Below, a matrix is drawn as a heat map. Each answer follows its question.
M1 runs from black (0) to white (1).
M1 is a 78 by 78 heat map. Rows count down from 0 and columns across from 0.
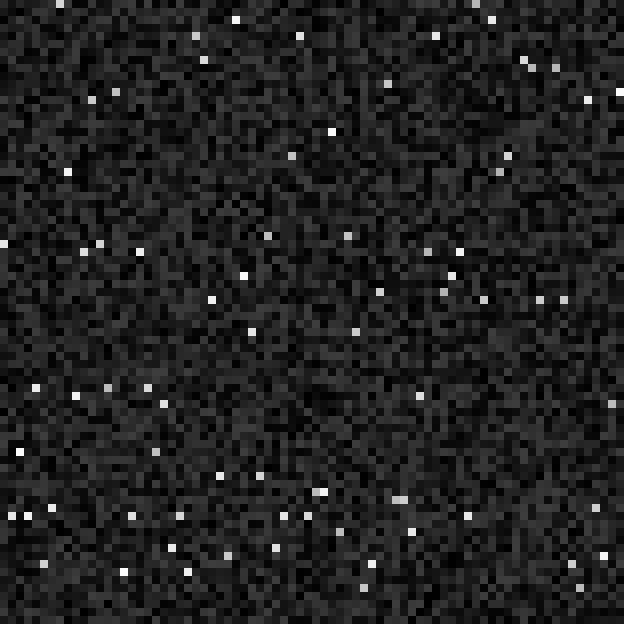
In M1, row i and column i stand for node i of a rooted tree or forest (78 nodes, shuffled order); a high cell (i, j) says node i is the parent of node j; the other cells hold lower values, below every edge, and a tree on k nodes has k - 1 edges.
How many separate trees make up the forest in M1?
2
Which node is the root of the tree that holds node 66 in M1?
68
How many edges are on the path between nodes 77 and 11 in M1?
1
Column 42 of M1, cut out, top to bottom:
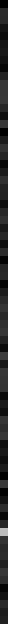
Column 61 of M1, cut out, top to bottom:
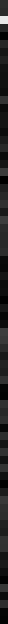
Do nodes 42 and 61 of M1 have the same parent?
no
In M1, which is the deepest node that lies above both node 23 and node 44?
41
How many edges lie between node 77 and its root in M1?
5
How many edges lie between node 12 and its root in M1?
3
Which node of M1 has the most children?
64
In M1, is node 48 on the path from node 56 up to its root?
no
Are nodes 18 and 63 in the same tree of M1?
no
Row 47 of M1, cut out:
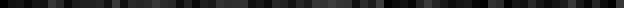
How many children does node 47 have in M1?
0
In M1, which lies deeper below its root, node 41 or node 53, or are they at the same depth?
node 53
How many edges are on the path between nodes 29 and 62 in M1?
6
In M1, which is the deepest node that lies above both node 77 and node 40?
34
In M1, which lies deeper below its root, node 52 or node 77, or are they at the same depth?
node 77
